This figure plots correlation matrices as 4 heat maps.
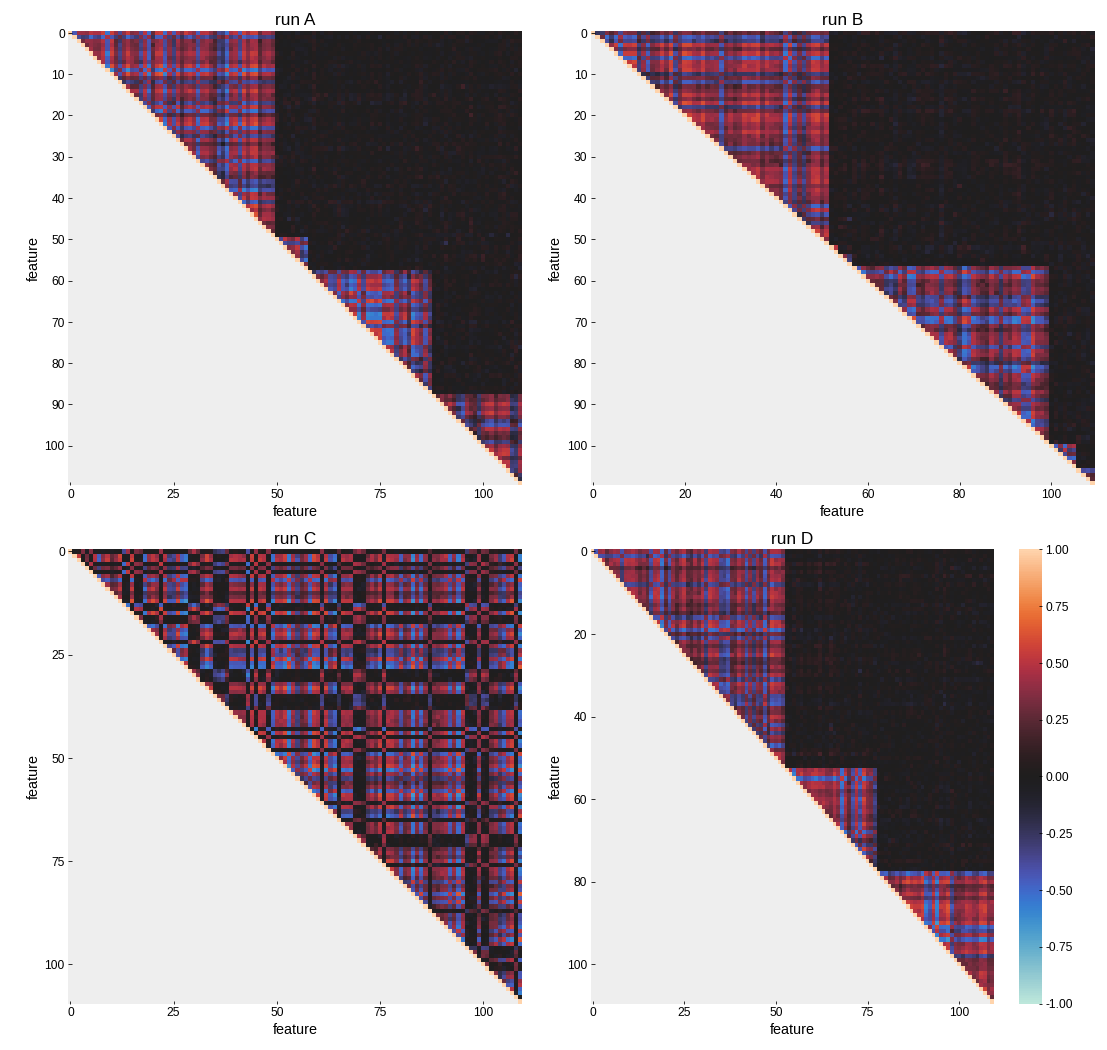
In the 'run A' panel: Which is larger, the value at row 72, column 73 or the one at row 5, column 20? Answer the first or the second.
the first
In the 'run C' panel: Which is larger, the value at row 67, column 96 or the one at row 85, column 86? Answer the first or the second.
the first
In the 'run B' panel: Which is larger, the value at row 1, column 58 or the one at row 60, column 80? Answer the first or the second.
the first
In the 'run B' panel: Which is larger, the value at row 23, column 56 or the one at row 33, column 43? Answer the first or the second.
the second
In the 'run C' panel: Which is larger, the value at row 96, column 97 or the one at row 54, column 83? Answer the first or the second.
the first
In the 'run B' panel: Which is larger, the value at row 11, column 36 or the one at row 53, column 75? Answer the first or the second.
the first
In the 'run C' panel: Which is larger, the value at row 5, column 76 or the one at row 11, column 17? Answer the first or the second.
the first
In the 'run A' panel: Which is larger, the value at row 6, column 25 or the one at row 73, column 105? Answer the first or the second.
the second
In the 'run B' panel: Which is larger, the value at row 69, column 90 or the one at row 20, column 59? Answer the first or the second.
the second
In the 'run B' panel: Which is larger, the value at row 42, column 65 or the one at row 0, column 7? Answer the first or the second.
the second
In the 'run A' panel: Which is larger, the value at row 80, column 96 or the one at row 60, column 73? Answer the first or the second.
the second
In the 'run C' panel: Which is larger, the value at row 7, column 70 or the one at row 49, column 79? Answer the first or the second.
the first
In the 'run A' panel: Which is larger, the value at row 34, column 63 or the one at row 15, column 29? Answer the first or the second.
the second
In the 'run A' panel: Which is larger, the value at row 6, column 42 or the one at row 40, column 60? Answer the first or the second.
the first
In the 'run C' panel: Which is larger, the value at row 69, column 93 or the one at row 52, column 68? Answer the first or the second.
the second
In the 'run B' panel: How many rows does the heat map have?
110
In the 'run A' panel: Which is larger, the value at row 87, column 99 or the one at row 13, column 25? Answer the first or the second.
the first
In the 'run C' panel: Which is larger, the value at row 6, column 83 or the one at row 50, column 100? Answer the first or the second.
the second
